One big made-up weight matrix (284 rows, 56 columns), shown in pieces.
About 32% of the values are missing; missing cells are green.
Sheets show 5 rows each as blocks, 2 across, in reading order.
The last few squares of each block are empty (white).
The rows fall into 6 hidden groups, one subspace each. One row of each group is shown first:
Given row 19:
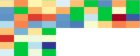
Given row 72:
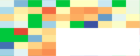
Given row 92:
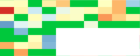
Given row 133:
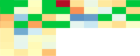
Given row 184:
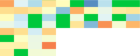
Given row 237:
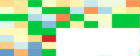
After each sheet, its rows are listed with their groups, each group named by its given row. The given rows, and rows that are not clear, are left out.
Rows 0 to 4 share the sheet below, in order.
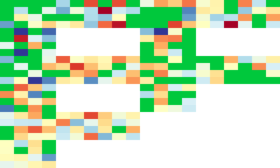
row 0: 237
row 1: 72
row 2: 72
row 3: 133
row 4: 184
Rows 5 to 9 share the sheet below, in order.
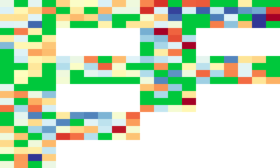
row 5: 72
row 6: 19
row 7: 237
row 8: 184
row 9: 184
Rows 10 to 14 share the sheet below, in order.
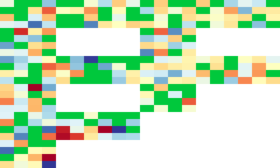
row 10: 72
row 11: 237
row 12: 133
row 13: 184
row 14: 19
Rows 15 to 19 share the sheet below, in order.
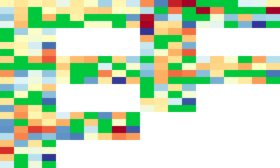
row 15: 19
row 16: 92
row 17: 92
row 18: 19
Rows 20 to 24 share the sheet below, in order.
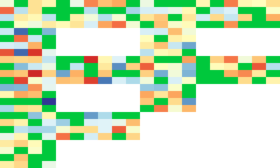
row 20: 237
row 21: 184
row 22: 184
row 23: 92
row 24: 184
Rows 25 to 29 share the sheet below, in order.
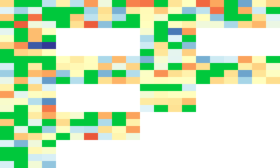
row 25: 184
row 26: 133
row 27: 19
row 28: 133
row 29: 72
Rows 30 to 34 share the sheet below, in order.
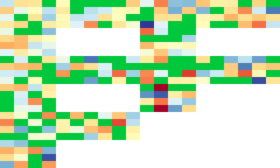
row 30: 72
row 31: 92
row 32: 184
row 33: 237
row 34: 92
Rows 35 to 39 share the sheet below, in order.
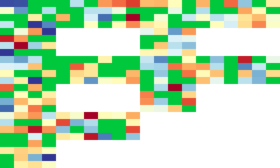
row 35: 72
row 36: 133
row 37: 72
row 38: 133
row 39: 184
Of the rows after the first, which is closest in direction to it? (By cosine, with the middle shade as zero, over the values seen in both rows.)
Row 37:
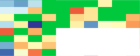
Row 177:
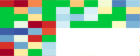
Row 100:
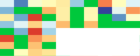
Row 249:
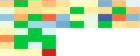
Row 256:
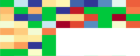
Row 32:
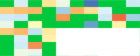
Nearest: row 256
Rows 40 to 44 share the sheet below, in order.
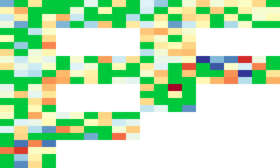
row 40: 184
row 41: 72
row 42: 19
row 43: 133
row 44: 237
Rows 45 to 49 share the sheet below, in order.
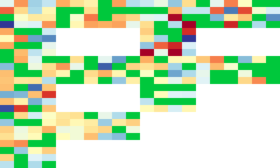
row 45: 92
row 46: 237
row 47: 237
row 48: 133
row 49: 237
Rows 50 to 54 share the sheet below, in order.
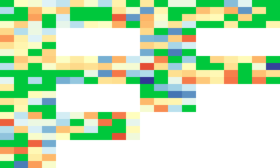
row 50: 19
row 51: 237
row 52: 19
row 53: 92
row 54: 237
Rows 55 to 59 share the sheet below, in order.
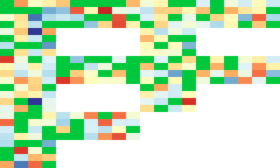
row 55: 133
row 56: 19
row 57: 184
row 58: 184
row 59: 237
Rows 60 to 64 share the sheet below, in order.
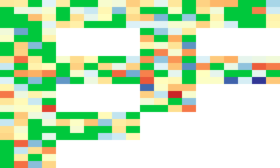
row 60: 184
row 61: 92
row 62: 19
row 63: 92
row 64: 237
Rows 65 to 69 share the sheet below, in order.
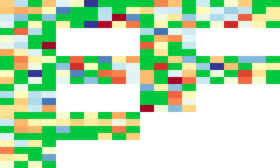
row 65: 184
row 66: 72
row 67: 133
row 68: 72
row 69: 19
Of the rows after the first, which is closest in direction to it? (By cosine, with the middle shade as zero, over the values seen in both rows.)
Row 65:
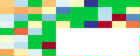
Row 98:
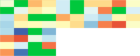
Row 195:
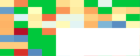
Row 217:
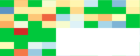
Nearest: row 98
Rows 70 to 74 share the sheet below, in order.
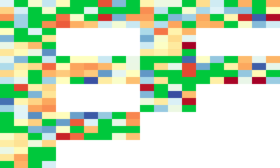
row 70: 19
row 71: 19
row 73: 92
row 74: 184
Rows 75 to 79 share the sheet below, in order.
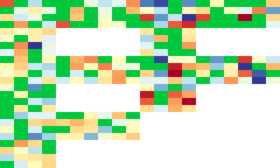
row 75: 184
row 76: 19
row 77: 133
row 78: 133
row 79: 72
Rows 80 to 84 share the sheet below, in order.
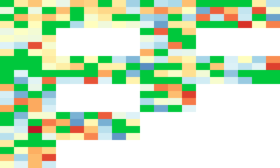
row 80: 184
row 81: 184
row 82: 237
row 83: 92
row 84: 133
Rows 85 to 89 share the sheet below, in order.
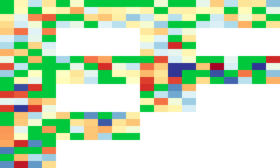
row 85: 237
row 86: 184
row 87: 237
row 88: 133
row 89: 237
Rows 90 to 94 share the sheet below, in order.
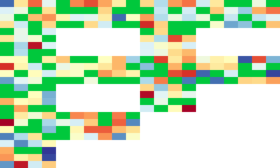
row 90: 184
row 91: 92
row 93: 19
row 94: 92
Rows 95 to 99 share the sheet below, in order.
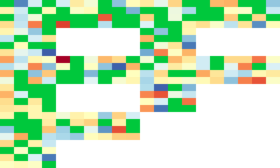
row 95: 19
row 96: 92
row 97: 133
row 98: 237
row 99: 19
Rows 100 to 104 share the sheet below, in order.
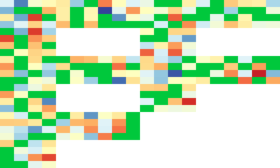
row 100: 133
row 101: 237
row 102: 92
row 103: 184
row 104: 184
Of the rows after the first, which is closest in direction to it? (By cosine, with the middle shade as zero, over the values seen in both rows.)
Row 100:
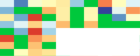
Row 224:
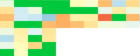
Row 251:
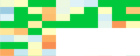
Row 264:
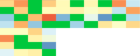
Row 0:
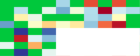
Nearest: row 264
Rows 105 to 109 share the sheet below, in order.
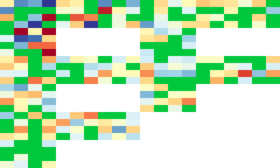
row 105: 72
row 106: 92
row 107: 72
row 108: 19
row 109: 184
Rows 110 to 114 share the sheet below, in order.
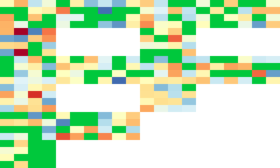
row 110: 237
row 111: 92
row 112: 92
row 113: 19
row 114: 184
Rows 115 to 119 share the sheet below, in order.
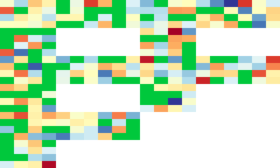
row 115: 237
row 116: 133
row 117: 133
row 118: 184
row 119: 19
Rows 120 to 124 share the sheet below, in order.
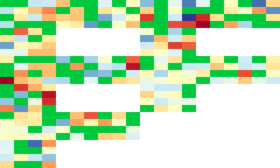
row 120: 72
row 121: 19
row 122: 92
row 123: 133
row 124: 133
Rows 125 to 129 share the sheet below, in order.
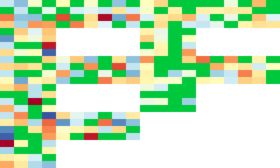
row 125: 19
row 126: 19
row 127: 184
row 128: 133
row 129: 92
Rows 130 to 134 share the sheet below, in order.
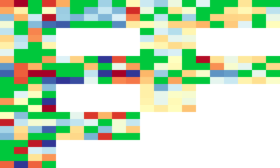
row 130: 19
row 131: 19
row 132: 19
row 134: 237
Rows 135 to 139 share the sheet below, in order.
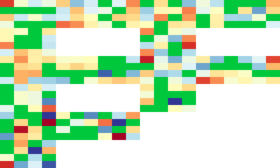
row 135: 184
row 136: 92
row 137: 19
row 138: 184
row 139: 92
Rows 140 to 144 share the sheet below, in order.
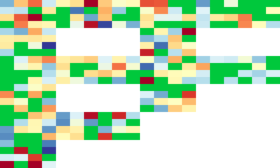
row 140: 184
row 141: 72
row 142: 92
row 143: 92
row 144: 237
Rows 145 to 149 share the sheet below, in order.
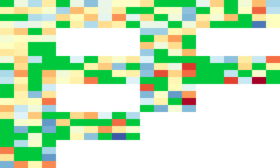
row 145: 184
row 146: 92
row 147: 92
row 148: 92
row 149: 92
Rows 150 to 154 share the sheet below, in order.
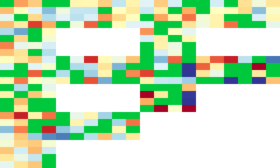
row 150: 72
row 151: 92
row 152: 184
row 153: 92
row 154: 19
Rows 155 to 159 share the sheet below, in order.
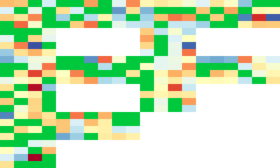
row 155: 184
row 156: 19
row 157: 133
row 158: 133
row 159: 184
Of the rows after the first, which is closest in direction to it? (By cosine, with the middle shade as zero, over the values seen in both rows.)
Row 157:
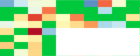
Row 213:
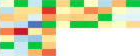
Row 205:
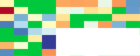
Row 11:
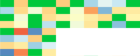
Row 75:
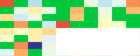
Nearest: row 213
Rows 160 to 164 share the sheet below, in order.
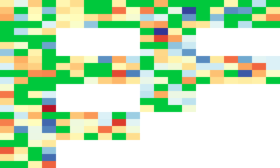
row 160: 92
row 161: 72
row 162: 19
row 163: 133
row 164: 92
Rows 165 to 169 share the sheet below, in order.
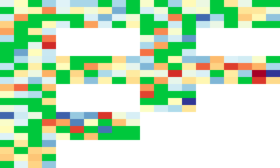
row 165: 92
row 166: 237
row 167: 72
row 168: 19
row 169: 133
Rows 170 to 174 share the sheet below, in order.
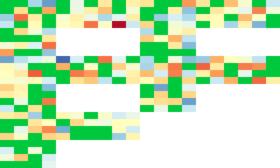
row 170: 92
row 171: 92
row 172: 133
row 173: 19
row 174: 237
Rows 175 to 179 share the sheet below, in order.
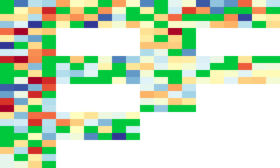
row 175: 72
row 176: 133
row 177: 72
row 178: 237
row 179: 92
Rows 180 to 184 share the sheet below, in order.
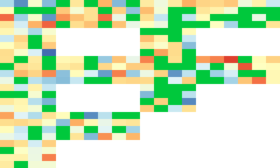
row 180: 19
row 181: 92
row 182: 19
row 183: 133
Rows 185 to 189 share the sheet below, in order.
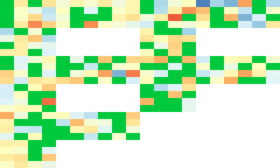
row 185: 72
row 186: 133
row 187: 19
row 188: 72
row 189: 184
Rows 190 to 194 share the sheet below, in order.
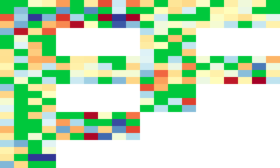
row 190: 19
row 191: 92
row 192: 92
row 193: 92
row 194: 184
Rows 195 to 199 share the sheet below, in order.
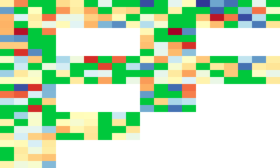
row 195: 237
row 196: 133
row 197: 237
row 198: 237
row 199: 19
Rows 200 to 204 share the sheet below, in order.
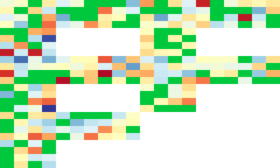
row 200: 237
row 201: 133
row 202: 19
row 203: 19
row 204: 72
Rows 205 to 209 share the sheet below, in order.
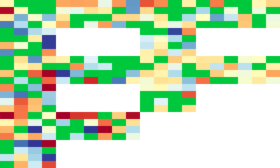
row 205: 92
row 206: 133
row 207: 237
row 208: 237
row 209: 133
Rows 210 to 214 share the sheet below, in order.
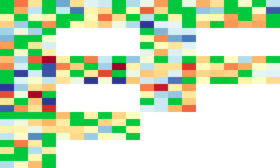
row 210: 72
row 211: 92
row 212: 92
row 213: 72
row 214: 72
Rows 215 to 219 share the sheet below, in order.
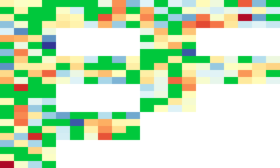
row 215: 92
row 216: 19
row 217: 237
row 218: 72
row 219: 72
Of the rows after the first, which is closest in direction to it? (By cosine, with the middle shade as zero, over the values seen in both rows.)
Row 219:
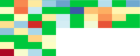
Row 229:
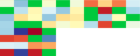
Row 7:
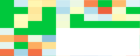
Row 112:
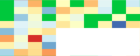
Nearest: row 7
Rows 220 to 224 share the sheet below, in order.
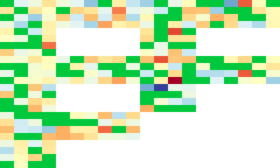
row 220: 184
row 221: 133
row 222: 237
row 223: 72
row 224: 19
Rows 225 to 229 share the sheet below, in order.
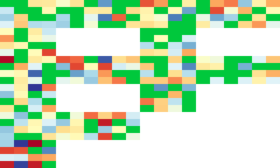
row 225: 19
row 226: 133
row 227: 133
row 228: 72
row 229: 237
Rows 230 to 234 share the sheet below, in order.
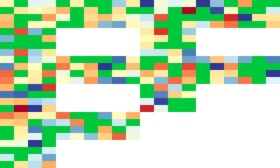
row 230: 237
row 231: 133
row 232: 237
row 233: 72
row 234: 133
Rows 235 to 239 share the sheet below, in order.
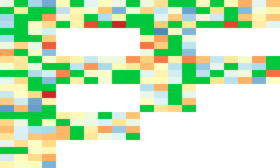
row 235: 92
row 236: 72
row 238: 19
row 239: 19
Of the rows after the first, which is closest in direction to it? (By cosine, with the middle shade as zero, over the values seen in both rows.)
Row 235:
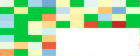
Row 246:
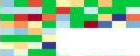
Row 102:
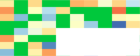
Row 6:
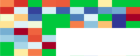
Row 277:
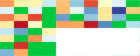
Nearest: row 277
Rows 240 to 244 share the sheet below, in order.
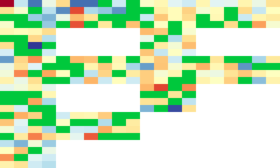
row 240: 184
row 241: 92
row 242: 184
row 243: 237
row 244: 72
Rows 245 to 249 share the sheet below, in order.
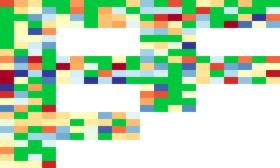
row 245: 133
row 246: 184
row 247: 92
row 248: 72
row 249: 19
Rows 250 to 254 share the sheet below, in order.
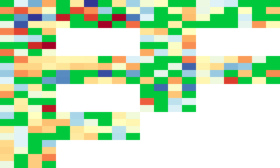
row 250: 184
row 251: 92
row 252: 19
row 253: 72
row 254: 133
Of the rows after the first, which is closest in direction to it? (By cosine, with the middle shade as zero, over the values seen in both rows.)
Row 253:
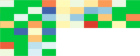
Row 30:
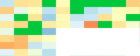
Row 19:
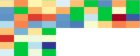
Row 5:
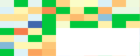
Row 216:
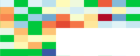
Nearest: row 30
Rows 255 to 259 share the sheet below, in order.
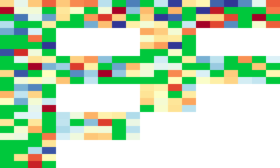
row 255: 92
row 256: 184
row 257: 133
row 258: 133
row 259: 237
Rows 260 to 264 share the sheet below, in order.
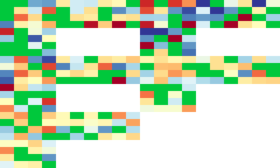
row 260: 92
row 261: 72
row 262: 92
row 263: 19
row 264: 19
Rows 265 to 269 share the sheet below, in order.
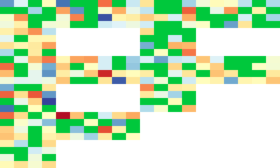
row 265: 133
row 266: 72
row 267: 92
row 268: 72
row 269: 133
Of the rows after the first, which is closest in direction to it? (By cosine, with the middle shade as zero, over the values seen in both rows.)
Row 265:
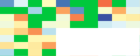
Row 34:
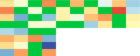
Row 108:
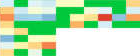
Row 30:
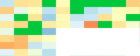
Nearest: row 30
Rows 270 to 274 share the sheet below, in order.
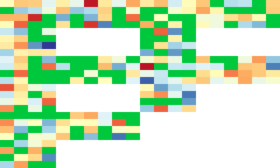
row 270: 184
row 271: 237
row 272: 92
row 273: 92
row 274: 92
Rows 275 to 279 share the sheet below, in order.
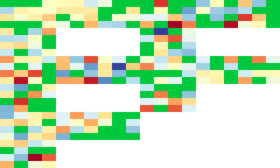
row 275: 237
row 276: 72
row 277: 184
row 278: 237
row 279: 184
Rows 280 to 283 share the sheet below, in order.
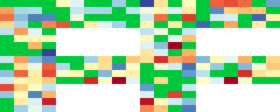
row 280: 19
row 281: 184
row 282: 92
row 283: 72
